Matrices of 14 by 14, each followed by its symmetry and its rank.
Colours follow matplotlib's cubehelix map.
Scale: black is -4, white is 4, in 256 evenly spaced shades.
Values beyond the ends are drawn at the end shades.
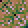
symmetric, full rank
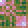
symmetric, rank three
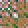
symmetric, rank three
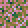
symmetric, full rank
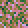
neither, full rank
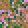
antisymmetric, full rank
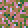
neither, full rank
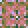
symmetric, rank three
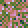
symmetric, full rank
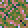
symmetric, full rank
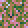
neither, full rank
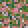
neither, full rank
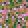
antisymmetric, full rank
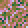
symmetric, full rank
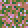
neither, full rank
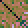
symmetric, full rank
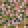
antisymmetric, full rank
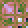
symmetric, rank three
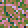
antisymmetric, full rank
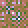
symmetric, rank three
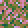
neither, full rank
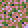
symmetric, full rank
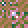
symmetric, rank three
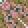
symmetric, full rank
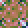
symmetric, rank three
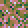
antisymmetric, full rank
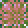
symmetric, rank three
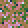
antisymmetric, full rank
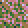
antisymmetric, full rank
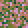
neither, full rank
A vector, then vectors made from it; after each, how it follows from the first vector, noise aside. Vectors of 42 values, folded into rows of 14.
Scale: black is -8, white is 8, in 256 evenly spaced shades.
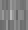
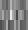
scaled up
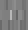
partly zeroed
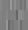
partly zeroed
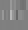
partly zeroed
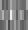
scaled up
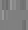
partly zeroed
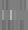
partly zeroed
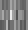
scaled up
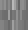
wrapped around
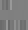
partly zeroed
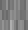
wrapped around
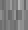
wrapped around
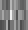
scaled up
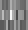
scaled up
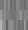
wrapped around
